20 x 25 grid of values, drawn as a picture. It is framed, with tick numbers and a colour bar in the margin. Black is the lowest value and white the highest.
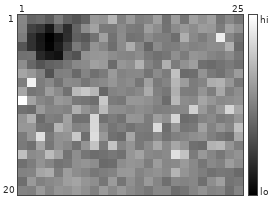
Mirror symmetry: none. Odd rows or columns: none. Ninth with the lowest average: top left. Dips: one, in the top left. Histogram: heavy tails on both sides. Stripes: none.
